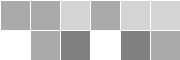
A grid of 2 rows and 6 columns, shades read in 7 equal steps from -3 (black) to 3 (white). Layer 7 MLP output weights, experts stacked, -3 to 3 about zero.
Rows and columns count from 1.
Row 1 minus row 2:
-2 0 2 -2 2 1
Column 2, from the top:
1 1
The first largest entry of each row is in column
3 1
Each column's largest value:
3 1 2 3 2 2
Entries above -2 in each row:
6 6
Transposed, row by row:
1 3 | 1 1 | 2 0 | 1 3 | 2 0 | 2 1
